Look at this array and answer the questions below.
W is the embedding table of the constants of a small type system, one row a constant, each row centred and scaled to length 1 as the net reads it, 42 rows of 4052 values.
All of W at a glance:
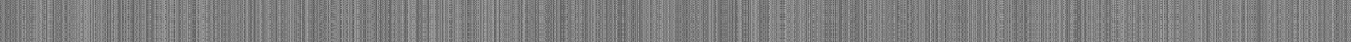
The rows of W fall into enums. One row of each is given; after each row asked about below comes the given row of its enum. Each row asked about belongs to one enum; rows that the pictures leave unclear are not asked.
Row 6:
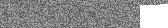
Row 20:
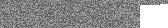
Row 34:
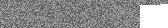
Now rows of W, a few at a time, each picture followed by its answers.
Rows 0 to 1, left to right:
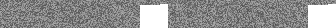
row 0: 34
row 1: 6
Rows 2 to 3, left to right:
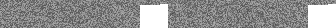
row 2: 34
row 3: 6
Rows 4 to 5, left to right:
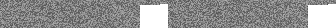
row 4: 34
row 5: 20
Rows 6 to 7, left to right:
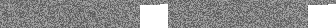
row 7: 20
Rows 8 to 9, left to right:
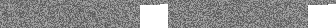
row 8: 6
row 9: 20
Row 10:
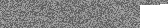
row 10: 34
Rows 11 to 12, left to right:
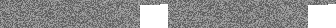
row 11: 20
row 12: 34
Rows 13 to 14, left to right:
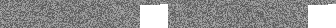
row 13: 34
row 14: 6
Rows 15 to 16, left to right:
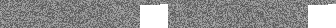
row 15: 34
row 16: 6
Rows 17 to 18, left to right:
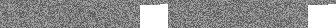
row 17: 6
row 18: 20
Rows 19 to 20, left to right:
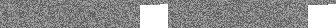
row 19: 6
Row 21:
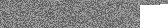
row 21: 20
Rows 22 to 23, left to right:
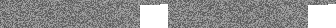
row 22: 20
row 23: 34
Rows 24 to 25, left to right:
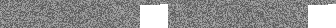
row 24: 34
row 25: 6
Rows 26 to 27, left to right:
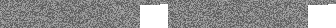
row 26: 34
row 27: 20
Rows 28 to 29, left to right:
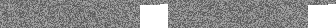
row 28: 6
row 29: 34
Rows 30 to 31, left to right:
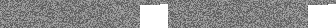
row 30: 34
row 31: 20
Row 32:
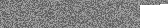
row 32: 20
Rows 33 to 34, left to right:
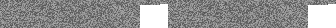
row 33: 34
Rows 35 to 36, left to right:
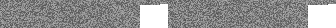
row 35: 34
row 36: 20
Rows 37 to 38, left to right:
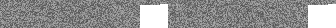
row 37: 34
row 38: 6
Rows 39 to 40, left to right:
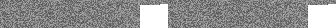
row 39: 20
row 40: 20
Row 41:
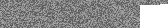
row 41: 34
